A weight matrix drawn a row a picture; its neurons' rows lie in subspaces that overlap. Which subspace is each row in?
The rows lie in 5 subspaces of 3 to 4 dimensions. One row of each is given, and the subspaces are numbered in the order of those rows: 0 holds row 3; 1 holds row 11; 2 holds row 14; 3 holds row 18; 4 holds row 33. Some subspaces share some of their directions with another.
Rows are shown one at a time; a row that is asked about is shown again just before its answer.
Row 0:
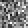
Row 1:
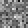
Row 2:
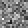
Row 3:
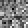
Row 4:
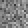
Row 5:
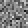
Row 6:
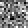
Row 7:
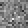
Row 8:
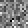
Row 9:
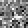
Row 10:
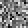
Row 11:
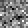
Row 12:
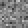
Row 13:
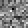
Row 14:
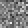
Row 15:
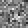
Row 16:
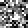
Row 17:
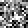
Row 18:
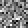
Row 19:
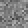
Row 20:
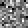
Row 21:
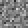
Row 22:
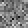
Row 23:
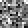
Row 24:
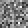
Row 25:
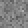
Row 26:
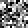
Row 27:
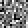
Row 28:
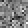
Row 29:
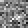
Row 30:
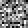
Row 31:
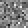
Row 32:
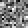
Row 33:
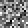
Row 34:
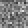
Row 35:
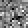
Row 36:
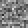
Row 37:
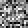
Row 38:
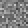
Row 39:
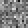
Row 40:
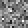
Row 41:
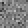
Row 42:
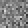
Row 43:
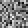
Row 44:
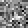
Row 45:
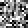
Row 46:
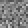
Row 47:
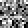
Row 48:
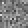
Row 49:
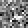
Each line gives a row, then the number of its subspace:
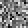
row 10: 2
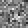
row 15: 0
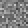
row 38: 2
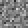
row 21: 4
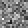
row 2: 4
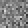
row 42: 2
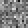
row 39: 1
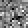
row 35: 0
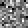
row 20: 1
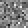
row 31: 2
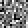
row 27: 3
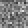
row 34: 2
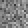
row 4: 2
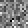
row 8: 4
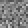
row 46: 2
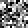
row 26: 4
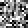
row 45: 4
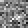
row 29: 1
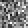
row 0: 2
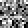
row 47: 0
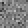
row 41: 3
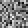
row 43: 2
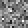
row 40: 4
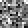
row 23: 0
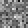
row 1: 1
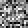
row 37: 1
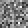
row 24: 2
